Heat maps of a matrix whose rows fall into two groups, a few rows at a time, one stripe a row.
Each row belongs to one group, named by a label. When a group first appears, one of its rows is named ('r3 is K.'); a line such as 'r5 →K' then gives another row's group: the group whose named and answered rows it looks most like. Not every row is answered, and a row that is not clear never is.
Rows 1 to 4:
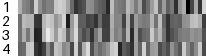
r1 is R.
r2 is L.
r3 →L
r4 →L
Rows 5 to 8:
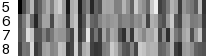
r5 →L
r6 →L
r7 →L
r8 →L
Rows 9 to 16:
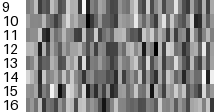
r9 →R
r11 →L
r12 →R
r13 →R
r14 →R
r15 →R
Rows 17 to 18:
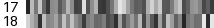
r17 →L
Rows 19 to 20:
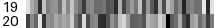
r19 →R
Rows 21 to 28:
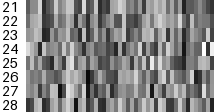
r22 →L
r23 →L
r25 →L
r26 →R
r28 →L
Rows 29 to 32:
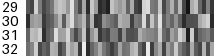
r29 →L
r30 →L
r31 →L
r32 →R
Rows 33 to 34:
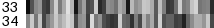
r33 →L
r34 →L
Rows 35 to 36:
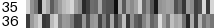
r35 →R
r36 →L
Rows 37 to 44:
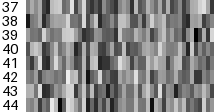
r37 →L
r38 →L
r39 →R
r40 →L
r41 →L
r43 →L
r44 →R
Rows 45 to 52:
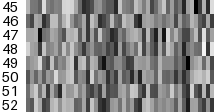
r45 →R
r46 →L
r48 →R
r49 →L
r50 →L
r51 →R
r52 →L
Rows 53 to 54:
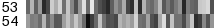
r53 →L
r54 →R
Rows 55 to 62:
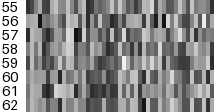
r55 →L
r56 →R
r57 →L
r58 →L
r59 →L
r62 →R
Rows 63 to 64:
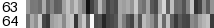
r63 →R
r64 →L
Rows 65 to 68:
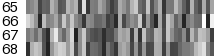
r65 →R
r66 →R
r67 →L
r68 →L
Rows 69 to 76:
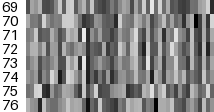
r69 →L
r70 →R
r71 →R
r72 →R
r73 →R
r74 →R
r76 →R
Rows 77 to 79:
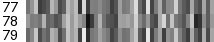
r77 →R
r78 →R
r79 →R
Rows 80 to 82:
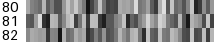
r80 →R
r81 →L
